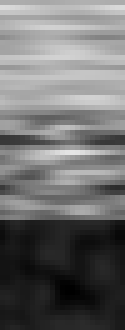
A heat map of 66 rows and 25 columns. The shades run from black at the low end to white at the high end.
It is made of 3 by 1 panels. Panel 1,1: high, streaked across. Panel 2,1: middling, streaked across, strong in contrast. Panel 3,1: very low, blotchy, faint in contrast.
